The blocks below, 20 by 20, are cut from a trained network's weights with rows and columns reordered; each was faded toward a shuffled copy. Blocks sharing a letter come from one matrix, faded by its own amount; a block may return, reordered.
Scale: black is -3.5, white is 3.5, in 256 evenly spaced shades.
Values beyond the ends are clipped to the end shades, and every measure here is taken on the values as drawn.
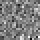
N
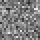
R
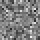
N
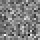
N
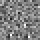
N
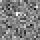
N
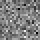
N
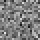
R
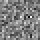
N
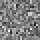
R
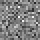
N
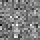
N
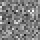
N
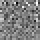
N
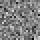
R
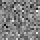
N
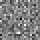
N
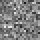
N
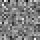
R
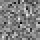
R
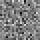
R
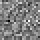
N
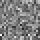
N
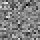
N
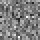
N
